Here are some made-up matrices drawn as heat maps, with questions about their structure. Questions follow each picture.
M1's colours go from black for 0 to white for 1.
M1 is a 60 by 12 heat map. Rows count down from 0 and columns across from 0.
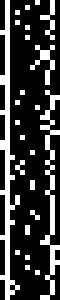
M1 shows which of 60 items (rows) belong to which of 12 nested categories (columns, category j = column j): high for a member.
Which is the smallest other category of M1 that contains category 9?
1
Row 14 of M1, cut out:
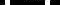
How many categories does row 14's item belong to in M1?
2
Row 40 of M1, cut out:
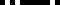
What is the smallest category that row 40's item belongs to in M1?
3
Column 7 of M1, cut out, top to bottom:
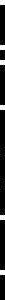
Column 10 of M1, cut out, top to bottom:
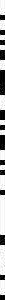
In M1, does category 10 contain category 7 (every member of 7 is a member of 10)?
yes
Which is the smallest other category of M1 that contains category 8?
9
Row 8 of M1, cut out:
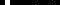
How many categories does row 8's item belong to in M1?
1
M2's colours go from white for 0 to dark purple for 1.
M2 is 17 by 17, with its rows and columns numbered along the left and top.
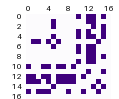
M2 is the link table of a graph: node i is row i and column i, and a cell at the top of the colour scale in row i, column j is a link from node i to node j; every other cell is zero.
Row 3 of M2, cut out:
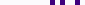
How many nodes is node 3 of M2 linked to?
3
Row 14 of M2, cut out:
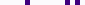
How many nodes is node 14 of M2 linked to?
3
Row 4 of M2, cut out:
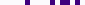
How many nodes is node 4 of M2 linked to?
5
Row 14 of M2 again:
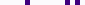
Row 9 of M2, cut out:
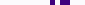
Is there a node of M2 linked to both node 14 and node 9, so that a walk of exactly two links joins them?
yes
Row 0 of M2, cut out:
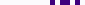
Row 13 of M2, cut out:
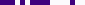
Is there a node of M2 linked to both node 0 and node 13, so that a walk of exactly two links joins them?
no
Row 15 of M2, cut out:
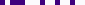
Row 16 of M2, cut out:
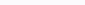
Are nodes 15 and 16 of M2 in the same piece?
no
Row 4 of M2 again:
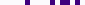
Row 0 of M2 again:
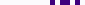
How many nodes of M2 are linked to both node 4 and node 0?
4
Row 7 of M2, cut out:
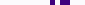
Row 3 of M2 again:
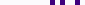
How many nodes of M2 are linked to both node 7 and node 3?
2
